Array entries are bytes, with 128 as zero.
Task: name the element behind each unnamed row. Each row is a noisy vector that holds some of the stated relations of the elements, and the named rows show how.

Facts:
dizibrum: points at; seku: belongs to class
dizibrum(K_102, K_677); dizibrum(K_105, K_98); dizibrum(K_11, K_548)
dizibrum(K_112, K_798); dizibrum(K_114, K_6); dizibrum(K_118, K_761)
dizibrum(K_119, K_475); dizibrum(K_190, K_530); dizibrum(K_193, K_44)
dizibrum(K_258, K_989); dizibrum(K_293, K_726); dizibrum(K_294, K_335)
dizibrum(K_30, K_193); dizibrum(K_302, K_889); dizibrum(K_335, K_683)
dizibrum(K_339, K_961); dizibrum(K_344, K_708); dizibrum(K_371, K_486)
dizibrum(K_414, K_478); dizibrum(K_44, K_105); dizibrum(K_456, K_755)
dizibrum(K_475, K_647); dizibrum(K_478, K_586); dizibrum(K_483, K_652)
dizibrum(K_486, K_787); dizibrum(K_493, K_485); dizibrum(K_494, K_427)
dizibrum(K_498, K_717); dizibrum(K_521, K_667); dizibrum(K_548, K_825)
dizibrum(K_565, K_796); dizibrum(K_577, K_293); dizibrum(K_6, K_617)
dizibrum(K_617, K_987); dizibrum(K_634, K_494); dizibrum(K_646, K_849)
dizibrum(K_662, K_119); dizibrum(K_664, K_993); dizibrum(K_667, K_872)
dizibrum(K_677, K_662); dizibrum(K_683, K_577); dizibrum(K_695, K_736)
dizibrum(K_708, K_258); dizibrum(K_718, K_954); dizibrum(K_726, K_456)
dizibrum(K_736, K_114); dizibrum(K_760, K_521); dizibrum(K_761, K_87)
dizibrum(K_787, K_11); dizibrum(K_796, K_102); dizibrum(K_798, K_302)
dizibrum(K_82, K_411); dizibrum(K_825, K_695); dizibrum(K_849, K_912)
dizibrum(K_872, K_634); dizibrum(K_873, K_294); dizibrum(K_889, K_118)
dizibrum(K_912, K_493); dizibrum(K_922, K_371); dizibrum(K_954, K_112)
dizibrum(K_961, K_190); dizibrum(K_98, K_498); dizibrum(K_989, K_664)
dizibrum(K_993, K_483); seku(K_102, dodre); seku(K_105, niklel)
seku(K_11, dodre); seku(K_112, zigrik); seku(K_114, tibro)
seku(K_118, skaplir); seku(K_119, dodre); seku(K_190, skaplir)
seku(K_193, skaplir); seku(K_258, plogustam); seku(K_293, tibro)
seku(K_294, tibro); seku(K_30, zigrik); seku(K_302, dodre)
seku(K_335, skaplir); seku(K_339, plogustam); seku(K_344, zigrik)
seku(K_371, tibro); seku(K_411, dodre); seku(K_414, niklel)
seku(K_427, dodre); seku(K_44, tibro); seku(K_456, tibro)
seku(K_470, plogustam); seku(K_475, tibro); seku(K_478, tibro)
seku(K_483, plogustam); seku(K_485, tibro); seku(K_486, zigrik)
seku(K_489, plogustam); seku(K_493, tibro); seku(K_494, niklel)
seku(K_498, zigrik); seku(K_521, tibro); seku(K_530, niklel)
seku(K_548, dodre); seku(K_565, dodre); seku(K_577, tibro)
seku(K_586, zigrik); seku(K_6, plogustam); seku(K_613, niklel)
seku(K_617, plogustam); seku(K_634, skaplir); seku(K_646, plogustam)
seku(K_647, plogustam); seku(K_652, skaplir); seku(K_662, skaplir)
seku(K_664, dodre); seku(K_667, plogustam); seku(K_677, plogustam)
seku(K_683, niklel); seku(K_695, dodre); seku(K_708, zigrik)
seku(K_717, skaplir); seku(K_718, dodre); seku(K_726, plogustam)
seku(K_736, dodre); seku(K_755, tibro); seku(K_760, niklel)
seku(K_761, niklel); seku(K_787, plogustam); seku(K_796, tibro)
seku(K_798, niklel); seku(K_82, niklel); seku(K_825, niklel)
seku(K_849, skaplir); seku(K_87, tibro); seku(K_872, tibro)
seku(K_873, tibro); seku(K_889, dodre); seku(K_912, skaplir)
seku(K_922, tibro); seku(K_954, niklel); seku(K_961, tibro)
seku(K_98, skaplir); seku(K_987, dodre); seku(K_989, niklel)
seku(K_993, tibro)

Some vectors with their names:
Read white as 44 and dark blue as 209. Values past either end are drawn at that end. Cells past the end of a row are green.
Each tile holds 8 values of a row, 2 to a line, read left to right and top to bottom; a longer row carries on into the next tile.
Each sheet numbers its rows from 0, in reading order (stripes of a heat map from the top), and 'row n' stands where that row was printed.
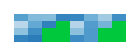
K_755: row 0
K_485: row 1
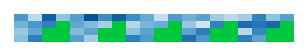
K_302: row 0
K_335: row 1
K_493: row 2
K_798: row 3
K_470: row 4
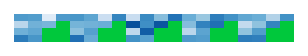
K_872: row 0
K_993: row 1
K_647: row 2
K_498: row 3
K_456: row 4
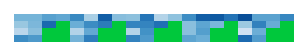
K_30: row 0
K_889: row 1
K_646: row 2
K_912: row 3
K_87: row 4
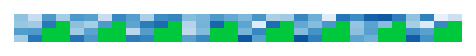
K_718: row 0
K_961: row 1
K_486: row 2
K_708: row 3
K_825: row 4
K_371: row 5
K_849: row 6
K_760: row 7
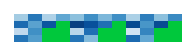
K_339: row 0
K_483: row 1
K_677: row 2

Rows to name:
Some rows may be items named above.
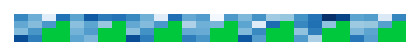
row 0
K_371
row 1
K_634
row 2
K_371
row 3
K_478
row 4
K_825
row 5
K_652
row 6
K_577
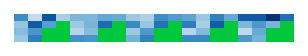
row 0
K_411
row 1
K_30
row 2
K_119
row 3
K_565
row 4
K_118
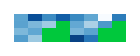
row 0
K_335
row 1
K_922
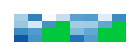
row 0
K_414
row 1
K_577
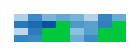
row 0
K_726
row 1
K_664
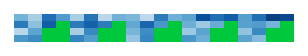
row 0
K_102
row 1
K_667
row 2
K_427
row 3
K_193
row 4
K_717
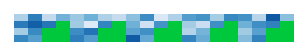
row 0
K_667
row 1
K_954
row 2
K_683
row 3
K_114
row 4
K_302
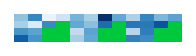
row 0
K_760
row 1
K_987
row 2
K_726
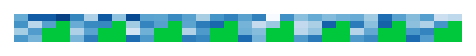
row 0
K_662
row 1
K_889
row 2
K_87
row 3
K_486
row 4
K_873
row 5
K_344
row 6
K_102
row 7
K_494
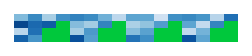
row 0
K_787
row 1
K_761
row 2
K_293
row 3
K_796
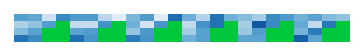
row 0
K_293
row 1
K_82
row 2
K_475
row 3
K_112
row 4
K_586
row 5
K_530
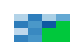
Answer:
K_258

